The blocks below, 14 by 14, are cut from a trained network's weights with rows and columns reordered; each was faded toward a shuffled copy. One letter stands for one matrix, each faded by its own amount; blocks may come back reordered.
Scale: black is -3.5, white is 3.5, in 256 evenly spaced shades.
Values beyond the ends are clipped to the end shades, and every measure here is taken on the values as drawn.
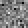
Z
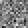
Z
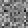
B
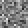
Z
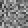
B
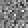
Z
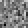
Z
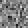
Z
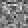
B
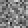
B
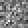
Z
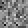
B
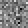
Z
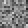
B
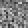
B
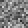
Z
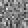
Z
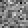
Z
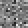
Z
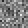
Z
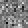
Z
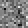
Z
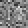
B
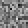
B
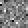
Z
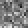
B
